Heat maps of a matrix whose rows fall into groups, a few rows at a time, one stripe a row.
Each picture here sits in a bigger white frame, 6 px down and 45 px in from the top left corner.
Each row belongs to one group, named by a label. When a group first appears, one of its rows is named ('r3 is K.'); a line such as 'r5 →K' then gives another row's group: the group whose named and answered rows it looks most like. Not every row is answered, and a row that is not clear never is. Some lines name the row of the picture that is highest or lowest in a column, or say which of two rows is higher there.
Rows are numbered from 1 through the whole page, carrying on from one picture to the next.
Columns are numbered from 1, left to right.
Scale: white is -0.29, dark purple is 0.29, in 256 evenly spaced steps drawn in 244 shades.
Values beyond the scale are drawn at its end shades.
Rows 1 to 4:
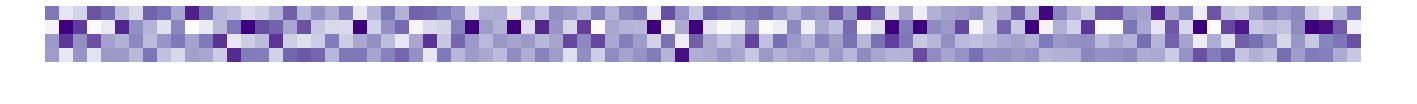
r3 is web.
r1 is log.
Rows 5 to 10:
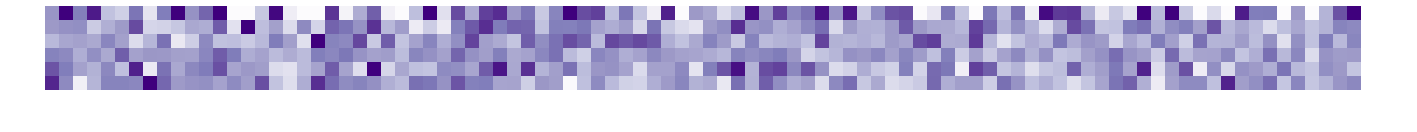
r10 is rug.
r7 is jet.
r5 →web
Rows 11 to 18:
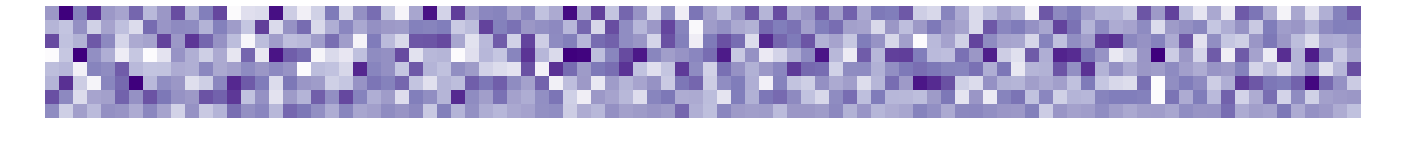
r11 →web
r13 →log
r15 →jet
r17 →rug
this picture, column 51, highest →11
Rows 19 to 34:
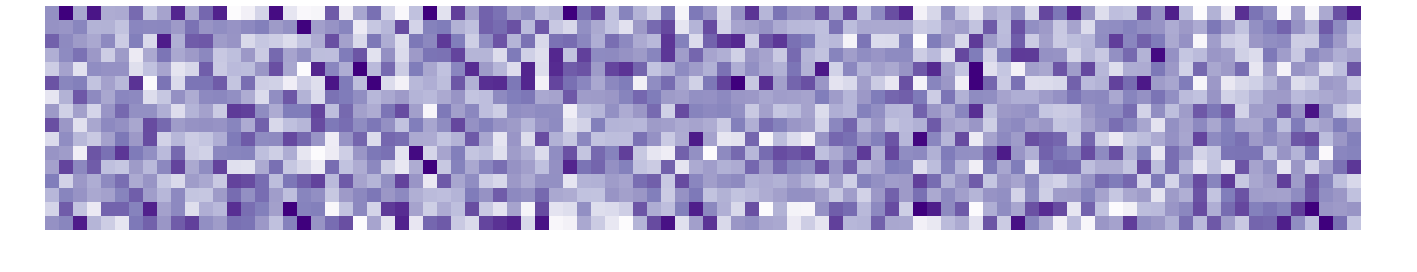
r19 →web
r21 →log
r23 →jet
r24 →log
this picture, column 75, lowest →34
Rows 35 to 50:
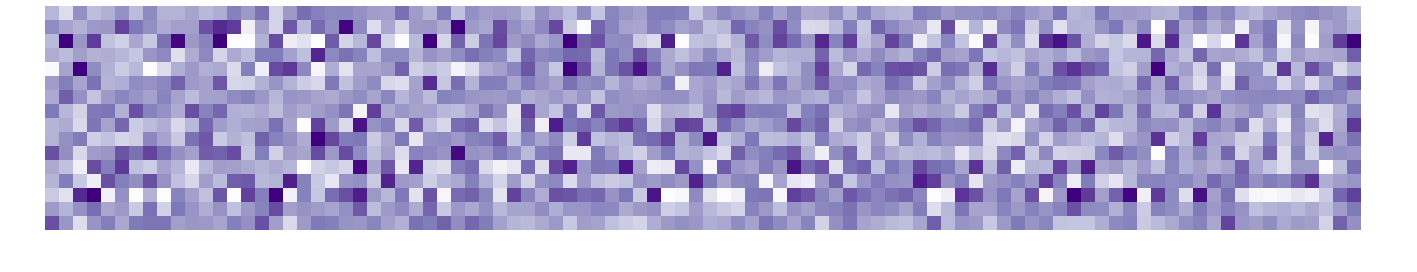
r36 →rug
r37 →web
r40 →web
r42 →log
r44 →jet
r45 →rug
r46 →jet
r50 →rug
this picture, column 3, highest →39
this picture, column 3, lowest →46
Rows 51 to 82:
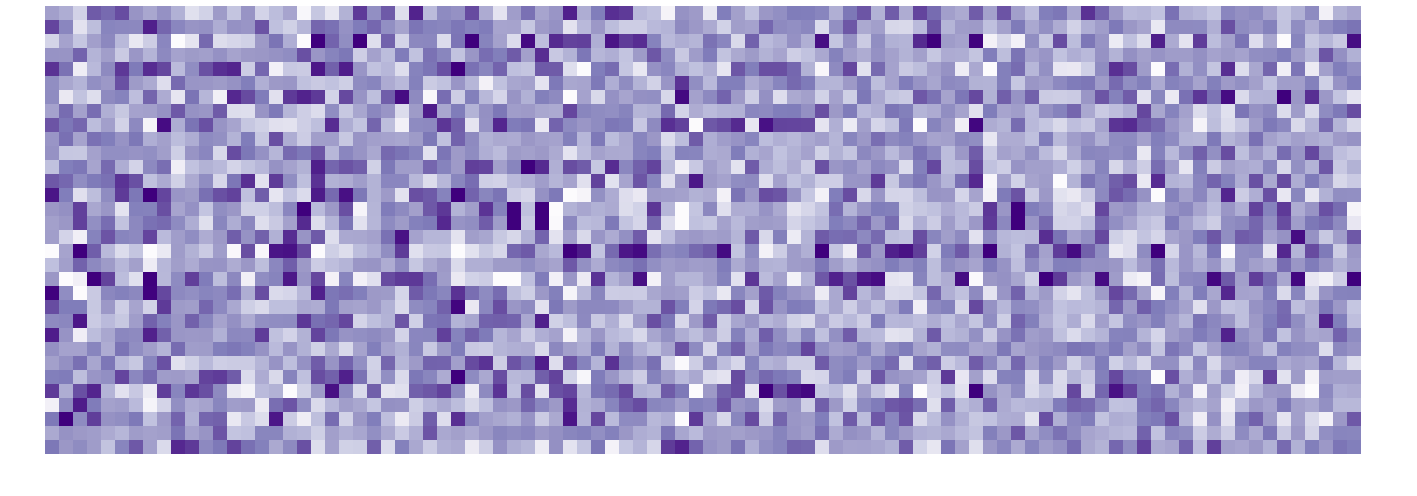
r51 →jet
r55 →rug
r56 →jet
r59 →log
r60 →web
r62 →jet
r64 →rug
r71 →rug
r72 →log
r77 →rug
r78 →log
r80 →web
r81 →web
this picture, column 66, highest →70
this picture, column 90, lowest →78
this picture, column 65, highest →77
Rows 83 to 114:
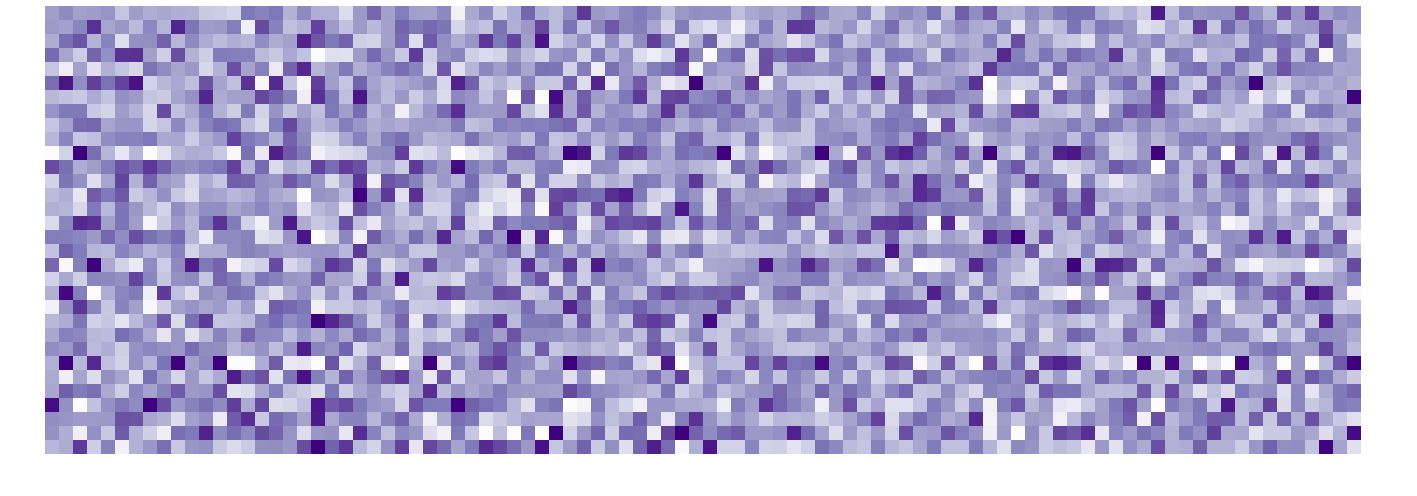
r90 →log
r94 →rug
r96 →jet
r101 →log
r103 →log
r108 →web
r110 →web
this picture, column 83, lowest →108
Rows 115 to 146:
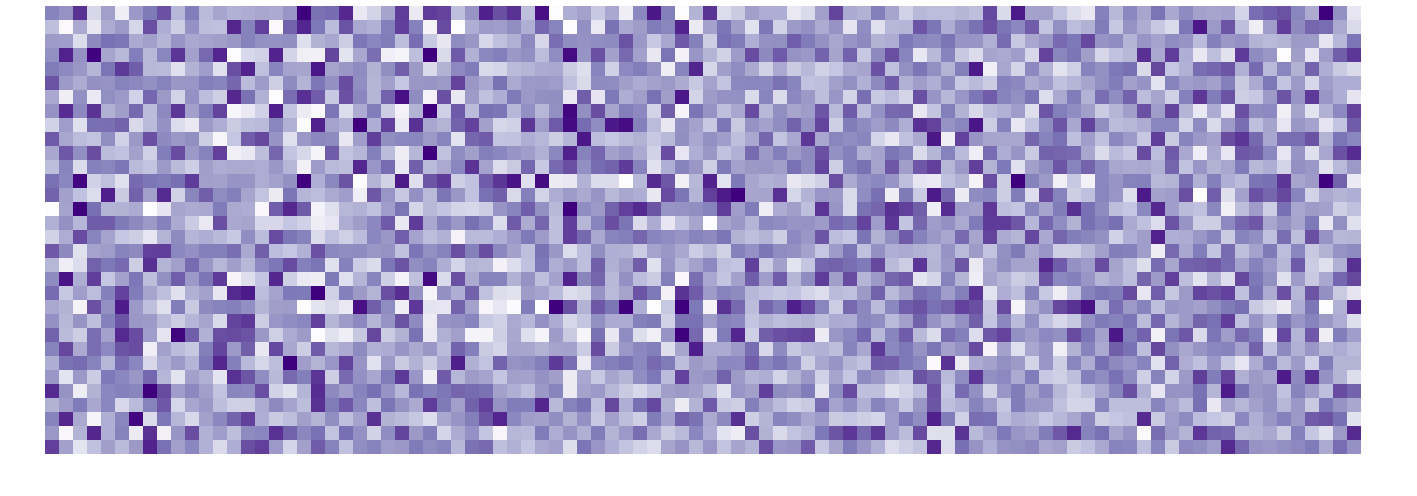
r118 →web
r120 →rug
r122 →web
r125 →web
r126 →jet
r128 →log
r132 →rug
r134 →web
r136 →jet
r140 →rug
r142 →rug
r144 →log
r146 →rug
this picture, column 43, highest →129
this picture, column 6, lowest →115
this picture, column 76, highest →133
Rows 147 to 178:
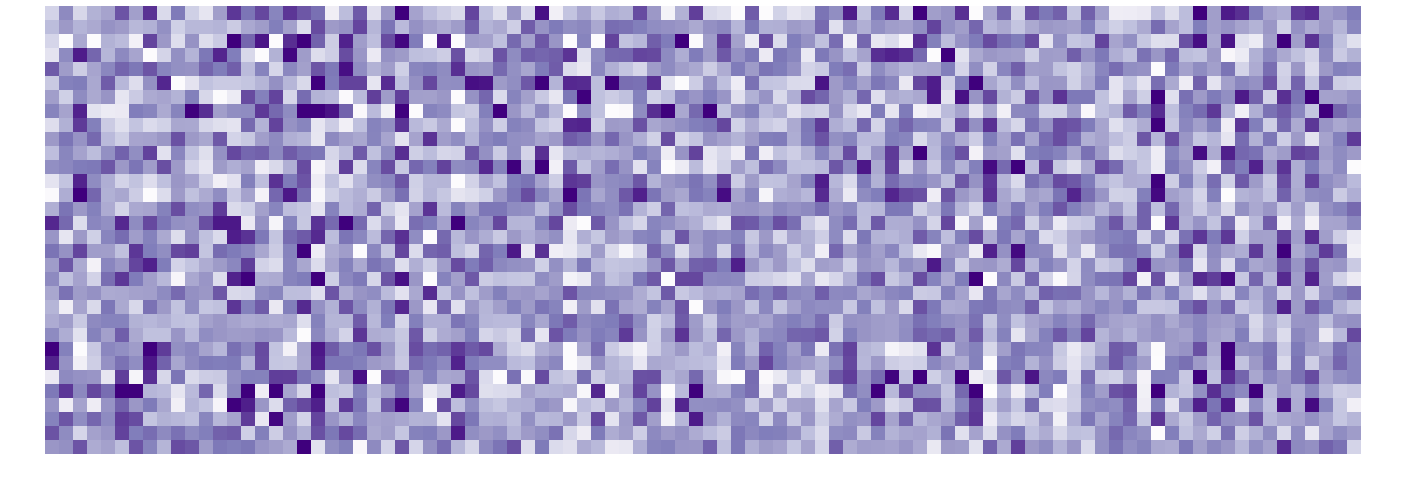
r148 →jet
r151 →rug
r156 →web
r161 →web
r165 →log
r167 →web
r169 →jet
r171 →rug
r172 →rug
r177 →rug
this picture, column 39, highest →153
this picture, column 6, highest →174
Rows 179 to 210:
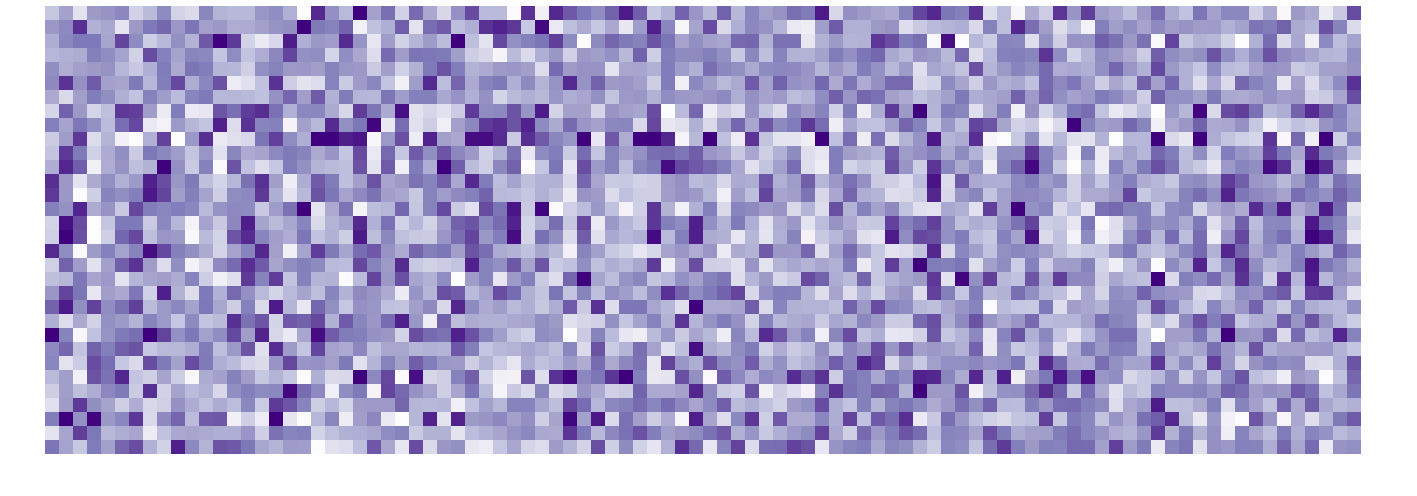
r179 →jet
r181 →rug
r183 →log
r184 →web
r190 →log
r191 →rug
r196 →rug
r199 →log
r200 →web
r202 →rug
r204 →log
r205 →jet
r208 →web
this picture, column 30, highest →181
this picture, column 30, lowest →198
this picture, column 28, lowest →201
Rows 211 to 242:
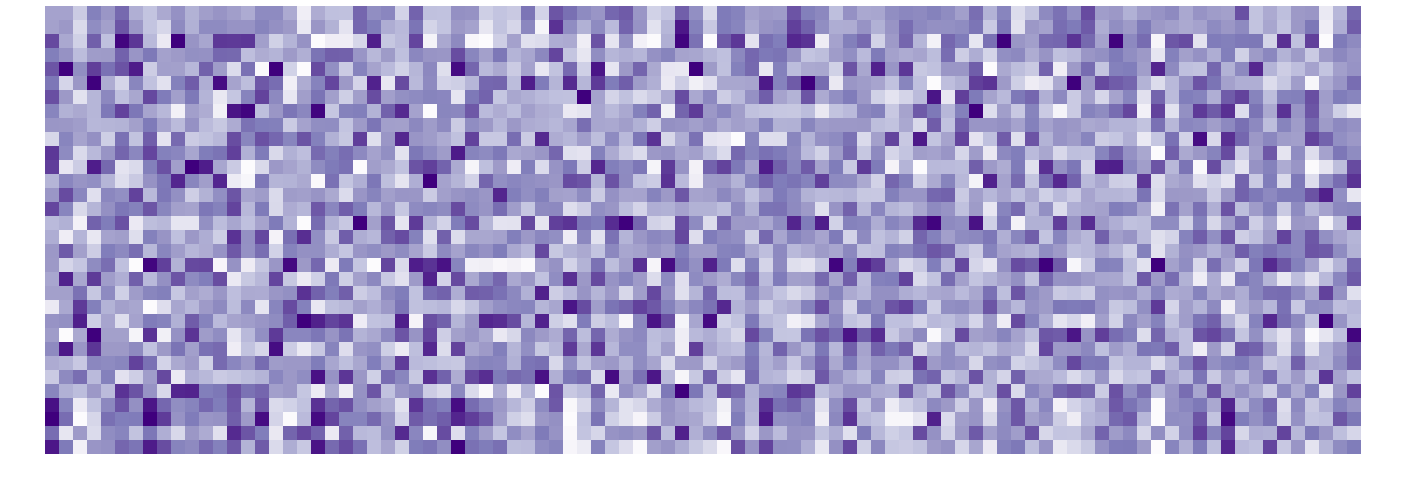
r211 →jet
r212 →jet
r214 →rug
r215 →web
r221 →rug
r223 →web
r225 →rug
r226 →jet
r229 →log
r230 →web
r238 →jet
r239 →rug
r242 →rug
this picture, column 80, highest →229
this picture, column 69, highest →213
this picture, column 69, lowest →233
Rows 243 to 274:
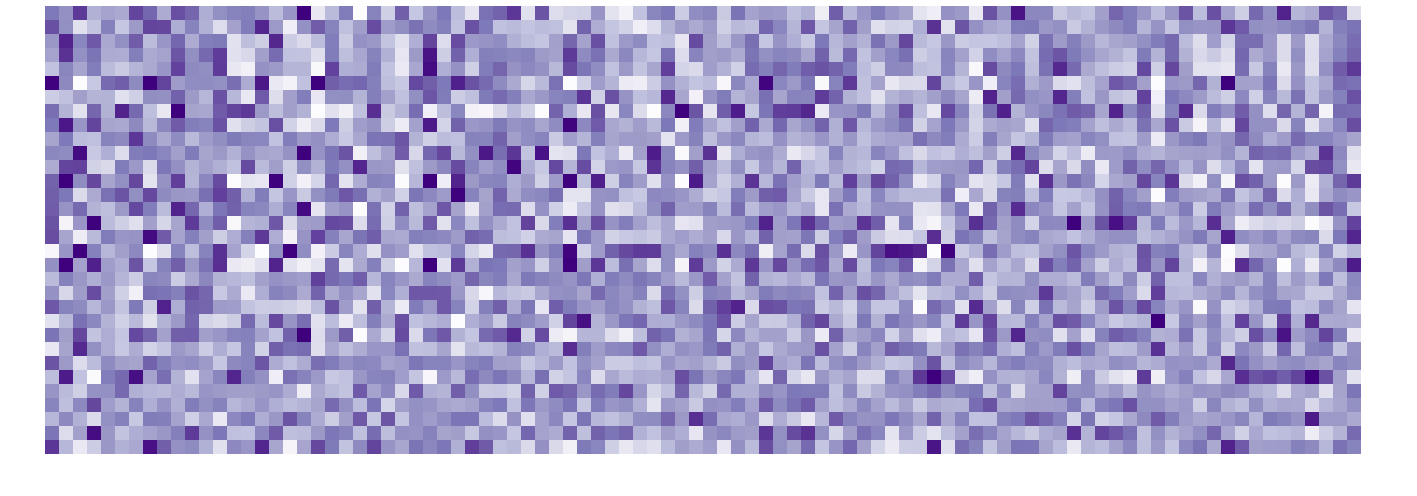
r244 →rug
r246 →web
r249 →web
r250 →jet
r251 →web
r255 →web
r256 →rug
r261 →web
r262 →jet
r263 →log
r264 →log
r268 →rug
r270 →jet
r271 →log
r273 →log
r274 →rug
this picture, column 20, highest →248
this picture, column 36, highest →253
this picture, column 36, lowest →250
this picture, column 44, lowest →250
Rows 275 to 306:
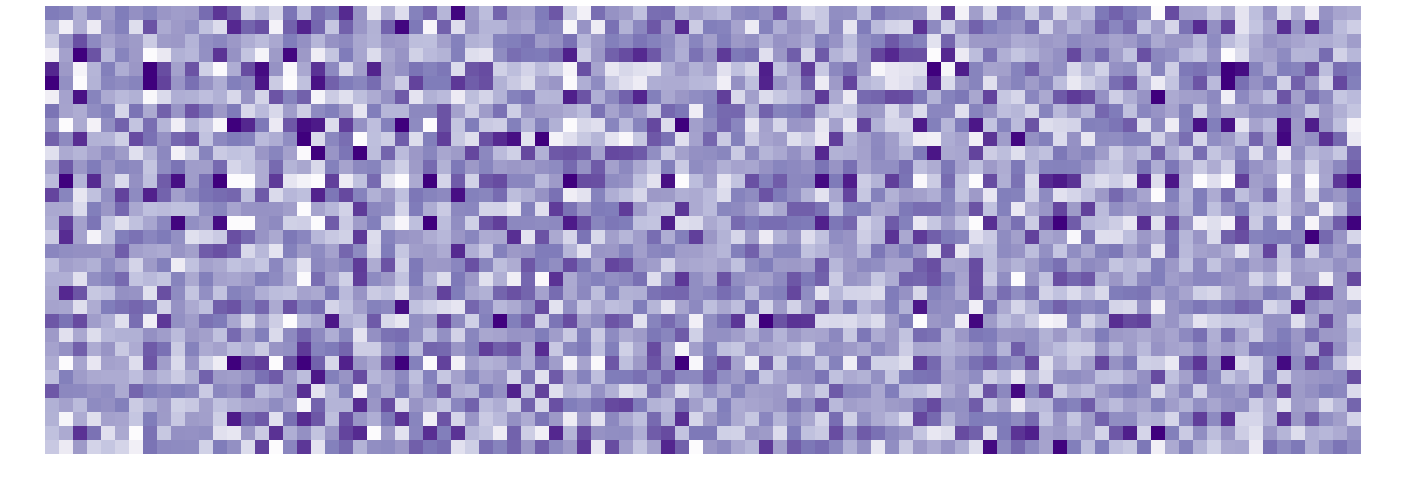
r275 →rug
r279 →rug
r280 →rug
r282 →log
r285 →jet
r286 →web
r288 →rug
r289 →jet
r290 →web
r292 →rug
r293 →jet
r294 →jet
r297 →log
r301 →jet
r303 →jet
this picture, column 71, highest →305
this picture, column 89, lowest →287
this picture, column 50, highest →297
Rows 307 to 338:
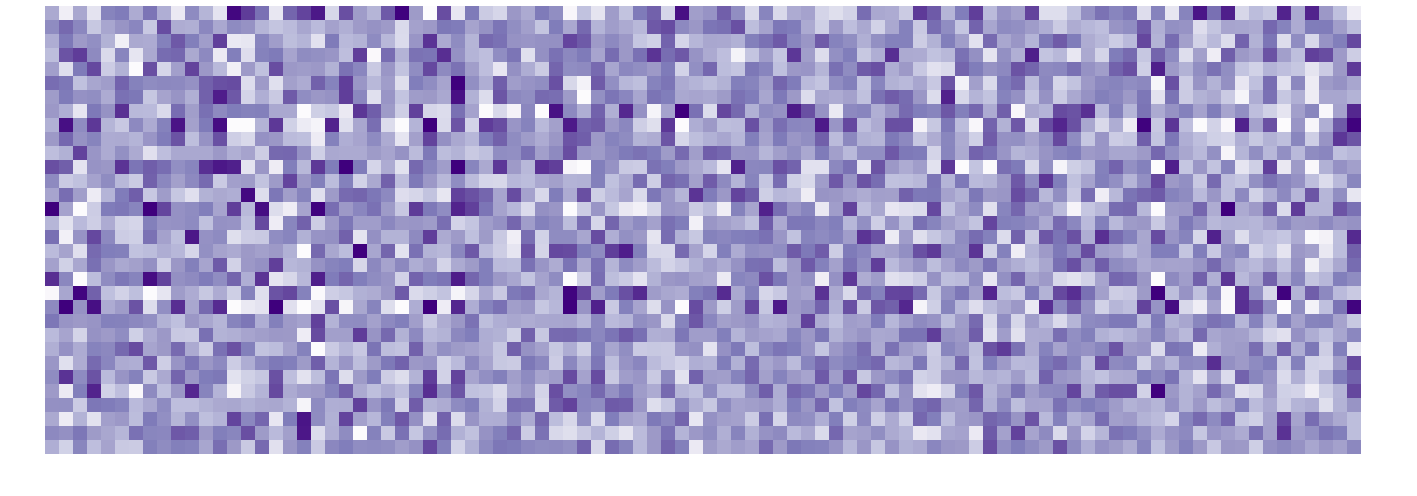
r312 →rug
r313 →rug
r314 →jet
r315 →web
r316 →web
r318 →rug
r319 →log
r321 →rug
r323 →log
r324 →jet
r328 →web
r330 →jet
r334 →log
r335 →jet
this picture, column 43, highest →327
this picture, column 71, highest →310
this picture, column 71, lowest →328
